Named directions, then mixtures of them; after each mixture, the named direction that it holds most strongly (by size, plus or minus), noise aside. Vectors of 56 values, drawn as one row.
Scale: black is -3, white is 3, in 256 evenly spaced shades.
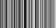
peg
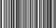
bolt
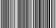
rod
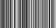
rod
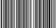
rod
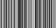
rod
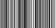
rod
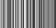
peg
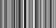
peg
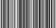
rod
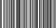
bolt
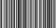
bolt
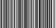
rod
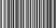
bolt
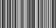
bolt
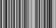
bolt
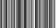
peg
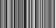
peg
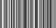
bolt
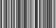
bolt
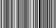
rod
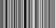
peg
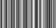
bolt
